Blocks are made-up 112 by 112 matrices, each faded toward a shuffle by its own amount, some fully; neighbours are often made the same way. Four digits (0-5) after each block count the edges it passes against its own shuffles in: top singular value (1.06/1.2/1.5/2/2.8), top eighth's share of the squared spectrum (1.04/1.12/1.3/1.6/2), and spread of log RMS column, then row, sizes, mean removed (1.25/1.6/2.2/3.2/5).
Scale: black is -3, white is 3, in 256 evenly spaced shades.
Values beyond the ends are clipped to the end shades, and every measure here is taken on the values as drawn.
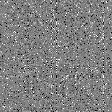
4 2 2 1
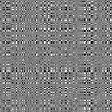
5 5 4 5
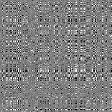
5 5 4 4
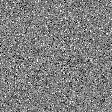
0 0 0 0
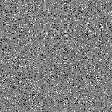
4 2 1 1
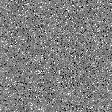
3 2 1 0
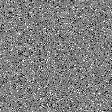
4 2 1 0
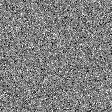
0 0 0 1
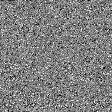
0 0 0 2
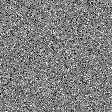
0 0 0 0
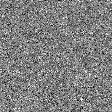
0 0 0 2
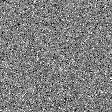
0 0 0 0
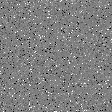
2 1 1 0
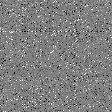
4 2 1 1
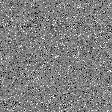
0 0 0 1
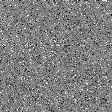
3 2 0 1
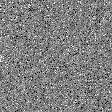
2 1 0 0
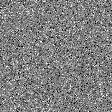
0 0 0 0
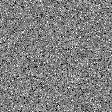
3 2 0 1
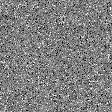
1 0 0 0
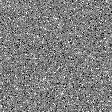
1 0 0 0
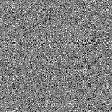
4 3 2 2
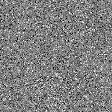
3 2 1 0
